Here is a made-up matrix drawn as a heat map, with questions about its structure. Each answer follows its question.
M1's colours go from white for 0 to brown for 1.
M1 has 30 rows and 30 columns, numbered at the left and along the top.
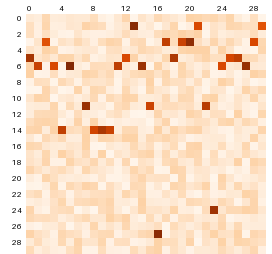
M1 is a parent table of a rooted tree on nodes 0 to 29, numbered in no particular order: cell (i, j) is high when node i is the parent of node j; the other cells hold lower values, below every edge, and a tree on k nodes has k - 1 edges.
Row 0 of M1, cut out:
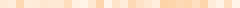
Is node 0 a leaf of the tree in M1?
yes
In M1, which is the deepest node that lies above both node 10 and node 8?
14
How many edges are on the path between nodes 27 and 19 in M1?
3
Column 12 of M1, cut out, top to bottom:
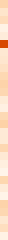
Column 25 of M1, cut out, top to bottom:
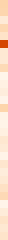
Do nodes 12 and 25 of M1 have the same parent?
yes
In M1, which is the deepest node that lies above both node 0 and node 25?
5
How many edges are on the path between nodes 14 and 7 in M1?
3
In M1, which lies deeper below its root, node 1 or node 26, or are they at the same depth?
node 26
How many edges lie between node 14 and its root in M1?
1
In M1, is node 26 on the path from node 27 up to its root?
no
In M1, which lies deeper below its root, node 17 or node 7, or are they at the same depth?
the same depth
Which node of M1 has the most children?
6
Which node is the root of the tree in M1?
6
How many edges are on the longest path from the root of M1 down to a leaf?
2
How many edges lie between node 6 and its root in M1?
0
